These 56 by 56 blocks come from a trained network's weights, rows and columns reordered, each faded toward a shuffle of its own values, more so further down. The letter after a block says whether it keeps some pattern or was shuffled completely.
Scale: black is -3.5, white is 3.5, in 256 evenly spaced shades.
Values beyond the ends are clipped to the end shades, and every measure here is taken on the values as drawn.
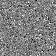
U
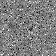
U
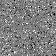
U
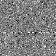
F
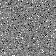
U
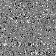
F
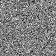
U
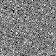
F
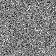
U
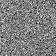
U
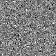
F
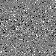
F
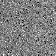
F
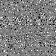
F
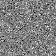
F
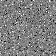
U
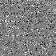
F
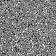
U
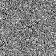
F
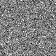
U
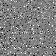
F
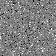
U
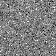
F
